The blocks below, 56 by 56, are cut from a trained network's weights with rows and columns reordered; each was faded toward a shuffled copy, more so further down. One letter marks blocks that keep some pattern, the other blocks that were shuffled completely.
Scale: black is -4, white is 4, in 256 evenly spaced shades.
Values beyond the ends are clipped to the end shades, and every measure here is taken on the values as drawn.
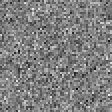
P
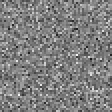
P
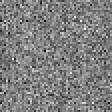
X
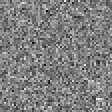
X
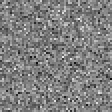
P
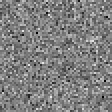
P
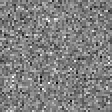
P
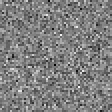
P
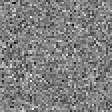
X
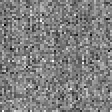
X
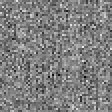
X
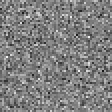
X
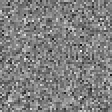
X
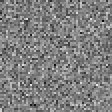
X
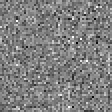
X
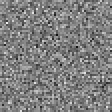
P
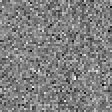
P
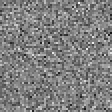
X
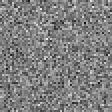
X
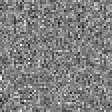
X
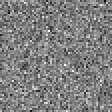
X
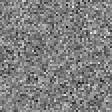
P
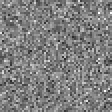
P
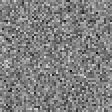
X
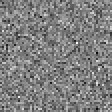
X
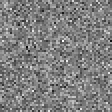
P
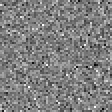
P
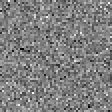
P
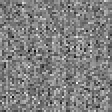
X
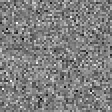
P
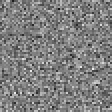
X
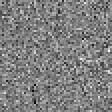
X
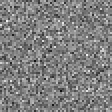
P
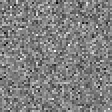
P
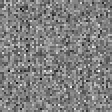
X
